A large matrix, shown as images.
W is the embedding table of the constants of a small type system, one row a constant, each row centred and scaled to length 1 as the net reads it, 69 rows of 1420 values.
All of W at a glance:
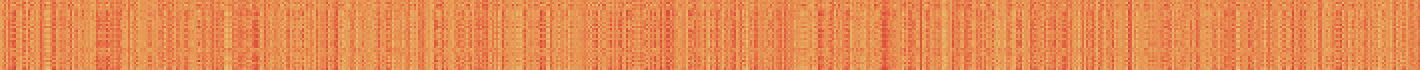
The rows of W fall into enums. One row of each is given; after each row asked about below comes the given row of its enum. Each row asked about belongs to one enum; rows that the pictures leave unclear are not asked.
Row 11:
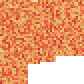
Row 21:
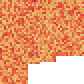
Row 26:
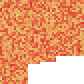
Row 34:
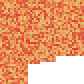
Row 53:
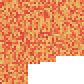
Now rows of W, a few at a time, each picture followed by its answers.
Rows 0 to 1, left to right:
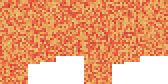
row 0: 26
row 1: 53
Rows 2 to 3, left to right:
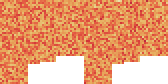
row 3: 11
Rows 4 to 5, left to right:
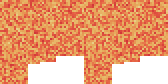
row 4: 26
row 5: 26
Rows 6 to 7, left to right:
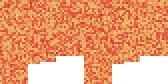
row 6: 26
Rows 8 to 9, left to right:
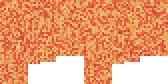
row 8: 53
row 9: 26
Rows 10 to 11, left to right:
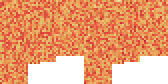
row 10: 53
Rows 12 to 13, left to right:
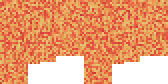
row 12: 53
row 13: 34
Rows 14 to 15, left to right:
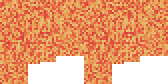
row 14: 53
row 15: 53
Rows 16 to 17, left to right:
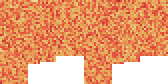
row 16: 11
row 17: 21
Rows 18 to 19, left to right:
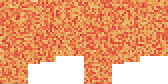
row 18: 11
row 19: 34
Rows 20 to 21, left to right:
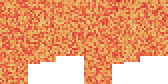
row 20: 34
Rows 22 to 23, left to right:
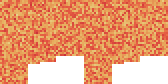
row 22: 26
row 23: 34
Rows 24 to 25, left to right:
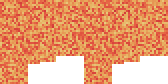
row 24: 34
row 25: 34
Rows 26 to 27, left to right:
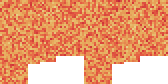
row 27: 21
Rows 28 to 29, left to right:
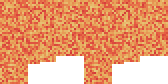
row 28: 34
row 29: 34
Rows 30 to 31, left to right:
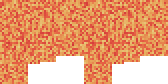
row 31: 53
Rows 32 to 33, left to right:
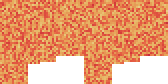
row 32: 53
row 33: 26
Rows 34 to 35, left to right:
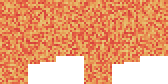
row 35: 53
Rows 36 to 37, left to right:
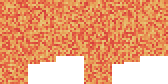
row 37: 53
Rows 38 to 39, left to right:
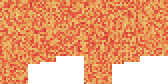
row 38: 26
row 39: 53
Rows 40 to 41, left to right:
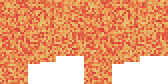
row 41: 34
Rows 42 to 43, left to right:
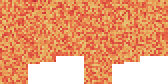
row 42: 21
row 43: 34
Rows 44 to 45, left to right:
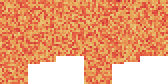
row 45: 21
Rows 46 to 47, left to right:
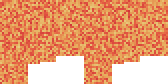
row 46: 53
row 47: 34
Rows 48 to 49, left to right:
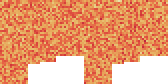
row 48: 26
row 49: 11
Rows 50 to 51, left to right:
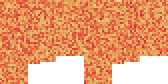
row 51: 11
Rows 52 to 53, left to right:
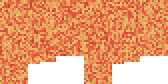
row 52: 26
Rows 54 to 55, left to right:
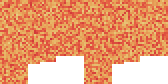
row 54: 26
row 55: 34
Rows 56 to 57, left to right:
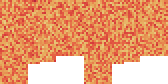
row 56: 21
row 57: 53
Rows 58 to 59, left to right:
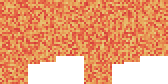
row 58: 34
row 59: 53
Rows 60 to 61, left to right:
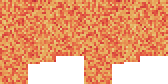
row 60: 21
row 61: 21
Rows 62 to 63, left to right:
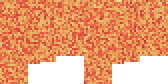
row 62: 34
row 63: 11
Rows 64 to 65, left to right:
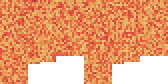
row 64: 21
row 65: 53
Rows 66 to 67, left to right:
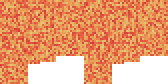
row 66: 34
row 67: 53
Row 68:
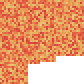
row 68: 34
